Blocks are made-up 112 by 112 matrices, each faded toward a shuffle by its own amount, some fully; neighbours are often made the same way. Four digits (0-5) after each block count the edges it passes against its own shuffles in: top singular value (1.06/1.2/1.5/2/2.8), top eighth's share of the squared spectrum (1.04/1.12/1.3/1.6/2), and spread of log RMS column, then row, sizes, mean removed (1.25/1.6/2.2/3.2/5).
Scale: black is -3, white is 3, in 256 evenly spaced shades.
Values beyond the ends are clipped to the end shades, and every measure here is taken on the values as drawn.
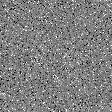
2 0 0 0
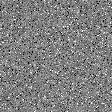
0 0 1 0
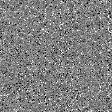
1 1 2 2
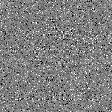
3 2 1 1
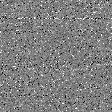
3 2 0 2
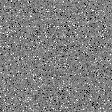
3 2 0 2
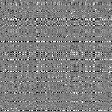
5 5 3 4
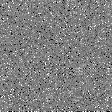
3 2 0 1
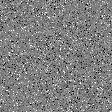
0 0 0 0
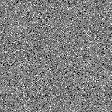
4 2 1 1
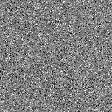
3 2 0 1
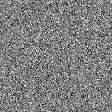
3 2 1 1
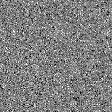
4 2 0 1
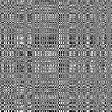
5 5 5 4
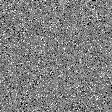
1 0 0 0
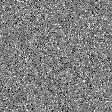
0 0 0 0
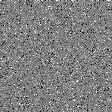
3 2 0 1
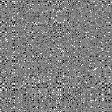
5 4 3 3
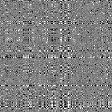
5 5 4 4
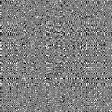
5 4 3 3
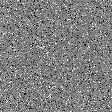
1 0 0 0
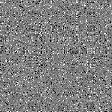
4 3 2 2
